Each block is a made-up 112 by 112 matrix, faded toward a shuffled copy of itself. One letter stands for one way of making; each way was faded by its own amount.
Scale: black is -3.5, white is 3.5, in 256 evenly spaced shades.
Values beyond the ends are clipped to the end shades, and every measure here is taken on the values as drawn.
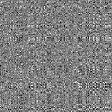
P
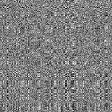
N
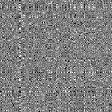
P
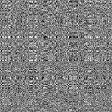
N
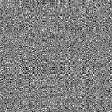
P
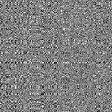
P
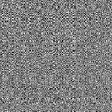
N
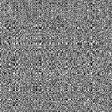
N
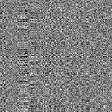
N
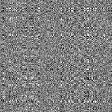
N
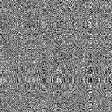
P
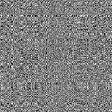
N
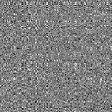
P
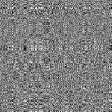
N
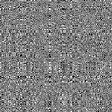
P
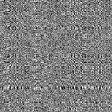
N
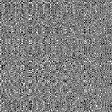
P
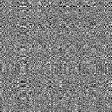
N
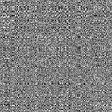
N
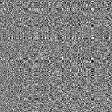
N
